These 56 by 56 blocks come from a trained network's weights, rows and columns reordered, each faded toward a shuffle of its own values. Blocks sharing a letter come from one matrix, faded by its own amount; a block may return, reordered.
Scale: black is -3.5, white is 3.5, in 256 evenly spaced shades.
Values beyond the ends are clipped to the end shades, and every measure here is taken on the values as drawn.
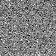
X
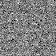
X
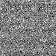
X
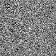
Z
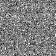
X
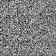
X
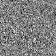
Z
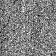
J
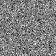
Z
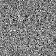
Z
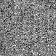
J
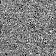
X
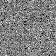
X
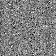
J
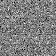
X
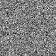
Z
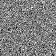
Z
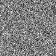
Z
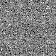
X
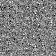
X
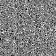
J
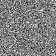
Z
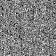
J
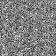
J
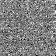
X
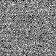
X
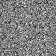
Z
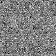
X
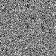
Z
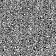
J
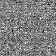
X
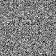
Z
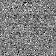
X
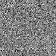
Z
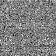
X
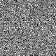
Z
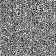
J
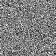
Z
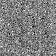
J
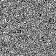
Z
